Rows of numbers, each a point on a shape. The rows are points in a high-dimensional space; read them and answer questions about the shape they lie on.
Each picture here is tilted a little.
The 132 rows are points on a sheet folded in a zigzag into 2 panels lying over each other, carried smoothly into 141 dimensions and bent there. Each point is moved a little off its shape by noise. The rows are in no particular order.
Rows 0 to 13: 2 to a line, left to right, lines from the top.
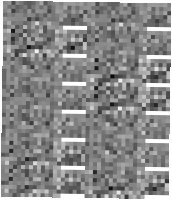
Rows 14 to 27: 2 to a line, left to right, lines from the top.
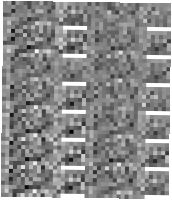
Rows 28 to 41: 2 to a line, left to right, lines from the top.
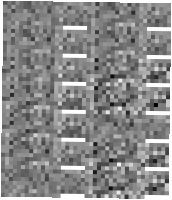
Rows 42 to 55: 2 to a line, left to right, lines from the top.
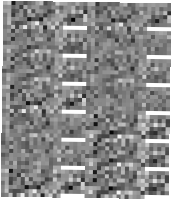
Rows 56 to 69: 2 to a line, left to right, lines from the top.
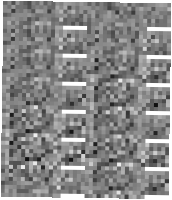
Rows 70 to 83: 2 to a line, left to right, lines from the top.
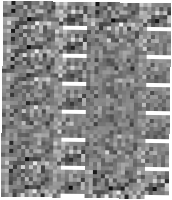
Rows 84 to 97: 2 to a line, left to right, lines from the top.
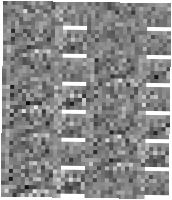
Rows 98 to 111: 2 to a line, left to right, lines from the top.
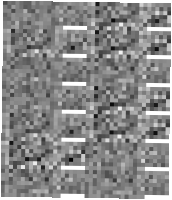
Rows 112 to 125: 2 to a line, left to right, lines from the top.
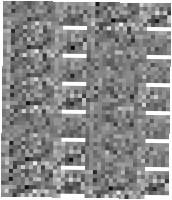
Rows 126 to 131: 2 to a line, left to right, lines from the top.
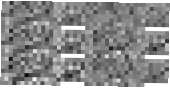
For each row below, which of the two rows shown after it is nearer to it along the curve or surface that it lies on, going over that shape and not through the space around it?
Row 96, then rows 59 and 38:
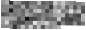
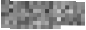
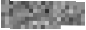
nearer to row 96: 59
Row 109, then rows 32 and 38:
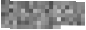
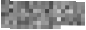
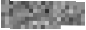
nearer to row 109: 32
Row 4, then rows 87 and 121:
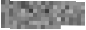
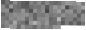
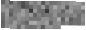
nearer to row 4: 121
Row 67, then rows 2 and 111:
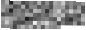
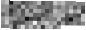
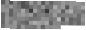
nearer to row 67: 2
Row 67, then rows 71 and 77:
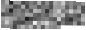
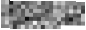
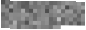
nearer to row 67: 71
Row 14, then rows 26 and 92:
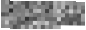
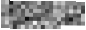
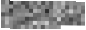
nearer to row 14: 26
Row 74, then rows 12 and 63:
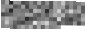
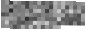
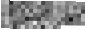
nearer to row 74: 63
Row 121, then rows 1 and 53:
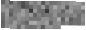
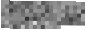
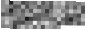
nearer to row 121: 53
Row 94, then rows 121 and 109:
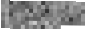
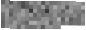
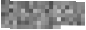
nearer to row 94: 121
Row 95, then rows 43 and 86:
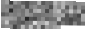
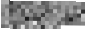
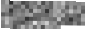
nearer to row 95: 43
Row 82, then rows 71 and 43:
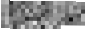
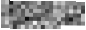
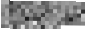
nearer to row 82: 71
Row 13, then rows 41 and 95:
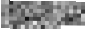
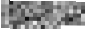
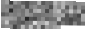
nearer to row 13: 41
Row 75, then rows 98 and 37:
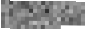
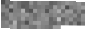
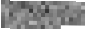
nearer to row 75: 37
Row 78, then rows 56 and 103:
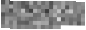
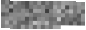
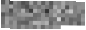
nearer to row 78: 103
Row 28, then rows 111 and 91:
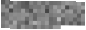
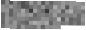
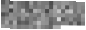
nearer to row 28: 91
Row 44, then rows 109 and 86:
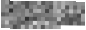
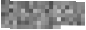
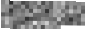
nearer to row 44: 109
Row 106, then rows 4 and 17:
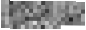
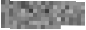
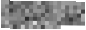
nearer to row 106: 4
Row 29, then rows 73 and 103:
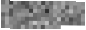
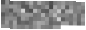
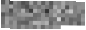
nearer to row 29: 103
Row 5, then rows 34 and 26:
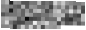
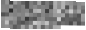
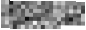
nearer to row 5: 26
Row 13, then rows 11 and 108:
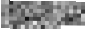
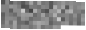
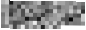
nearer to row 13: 108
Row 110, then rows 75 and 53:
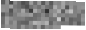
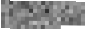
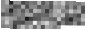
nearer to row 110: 75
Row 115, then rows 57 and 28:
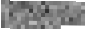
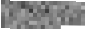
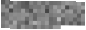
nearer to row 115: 57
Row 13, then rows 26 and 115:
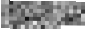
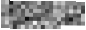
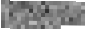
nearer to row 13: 26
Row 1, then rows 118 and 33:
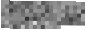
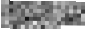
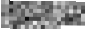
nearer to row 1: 118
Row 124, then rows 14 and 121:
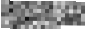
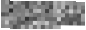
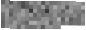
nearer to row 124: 14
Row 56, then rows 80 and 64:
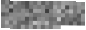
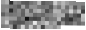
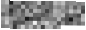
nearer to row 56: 80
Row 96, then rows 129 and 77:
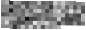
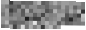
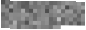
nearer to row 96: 129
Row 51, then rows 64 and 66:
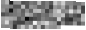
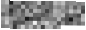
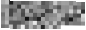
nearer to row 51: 64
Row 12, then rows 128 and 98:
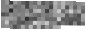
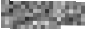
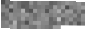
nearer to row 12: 98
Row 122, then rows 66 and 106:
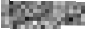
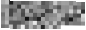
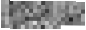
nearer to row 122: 106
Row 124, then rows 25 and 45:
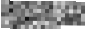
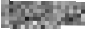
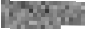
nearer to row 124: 25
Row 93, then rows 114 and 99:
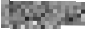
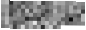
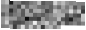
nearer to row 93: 99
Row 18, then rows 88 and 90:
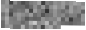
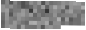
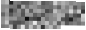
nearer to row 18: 88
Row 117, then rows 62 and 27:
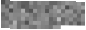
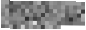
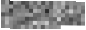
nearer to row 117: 62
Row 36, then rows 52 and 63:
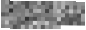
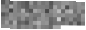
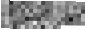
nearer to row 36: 52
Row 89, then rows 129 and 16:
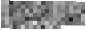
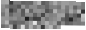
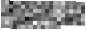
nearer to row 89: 16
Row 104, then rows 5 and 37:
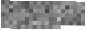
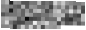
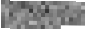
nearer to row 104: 5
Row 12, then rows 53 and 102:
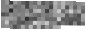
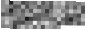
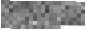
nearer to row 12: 102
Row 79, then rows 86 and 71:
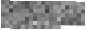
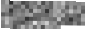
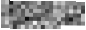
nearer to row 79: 71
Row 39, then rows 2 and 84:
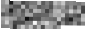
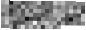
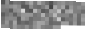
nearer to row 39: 2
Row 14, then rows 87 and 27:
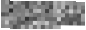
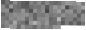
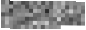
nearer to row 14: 87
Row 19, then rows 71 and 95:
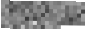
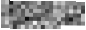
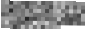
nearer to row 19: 95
